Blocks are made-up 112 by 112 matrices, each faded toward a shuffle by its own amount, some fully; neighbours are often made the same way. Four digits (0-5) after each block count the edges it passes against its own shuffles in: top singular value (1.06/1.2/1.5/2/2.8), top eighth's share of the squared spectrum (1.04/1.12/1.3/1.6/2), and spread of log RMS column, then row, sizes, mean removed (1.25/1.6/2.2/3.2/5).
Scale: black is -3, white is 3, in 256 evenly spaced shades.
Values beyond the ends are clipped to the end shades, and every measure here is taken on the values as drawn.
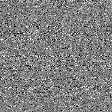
1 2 0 3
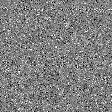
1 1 0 2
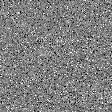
0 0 0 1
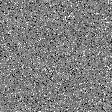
0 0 0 0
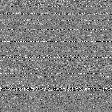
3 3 0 4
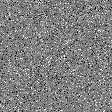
0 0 0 0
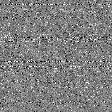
2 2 0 3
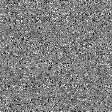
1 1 0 3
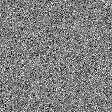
0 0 1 0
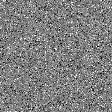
0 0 1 0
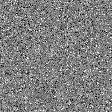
0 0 1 0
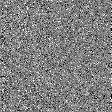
1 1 2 0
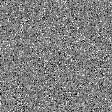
0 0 2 0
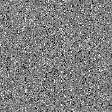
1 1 2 0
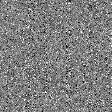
1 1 2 0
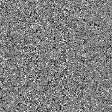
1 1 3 0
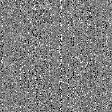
1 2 4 0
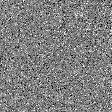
0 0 1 0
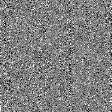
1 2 3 0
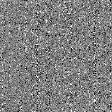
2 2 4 0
